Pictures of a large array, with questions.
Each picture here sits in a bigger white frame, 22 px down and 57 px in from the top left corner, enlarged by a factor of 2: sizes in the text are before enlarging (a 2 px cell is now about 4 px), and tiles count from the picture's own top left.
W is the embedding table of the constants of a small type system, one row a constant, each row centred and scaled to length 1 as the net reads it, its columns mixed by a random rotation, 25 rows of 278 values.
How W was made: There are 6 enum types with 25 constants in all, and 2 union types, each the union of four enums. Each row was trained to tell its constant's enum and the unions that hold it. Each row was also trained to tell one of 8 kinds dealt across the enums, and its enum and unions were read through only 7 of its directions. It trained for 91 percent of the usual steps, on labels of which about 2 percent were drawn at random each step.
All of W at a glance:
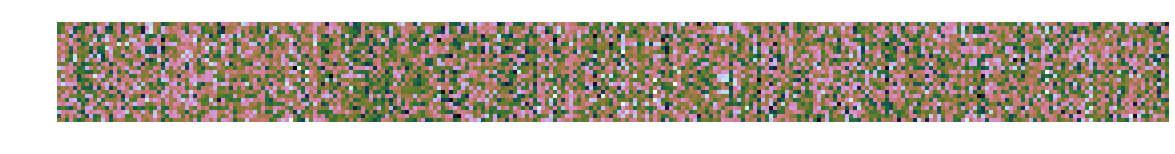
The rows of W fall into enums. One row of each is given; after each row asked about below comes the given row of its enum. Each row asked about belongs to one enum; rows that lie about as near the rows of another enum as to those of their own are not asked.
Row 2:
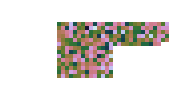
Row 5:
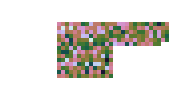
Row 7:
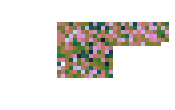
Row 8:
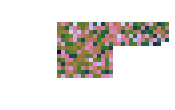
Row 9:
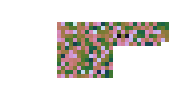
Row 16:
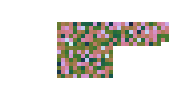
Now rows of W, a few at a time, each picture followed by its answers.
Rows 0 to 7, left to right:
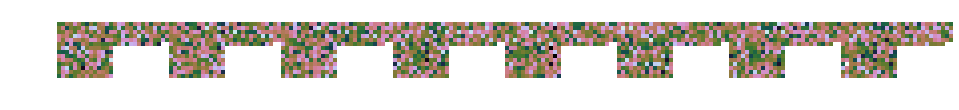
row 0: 16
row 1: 2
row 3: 7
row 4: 7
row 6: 7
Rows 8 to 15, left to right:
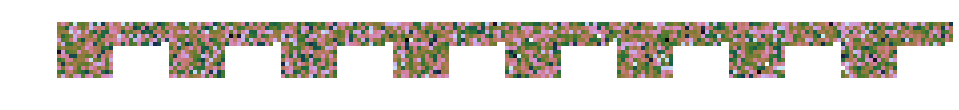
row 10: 16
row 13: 9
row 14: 5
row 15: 7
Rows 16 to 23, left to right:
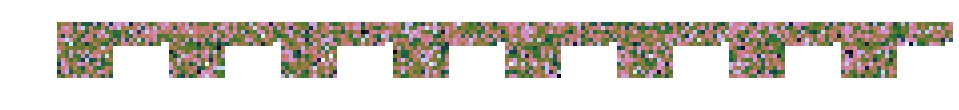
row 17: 5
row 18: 2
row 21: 2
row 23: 16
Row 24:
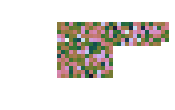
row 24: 16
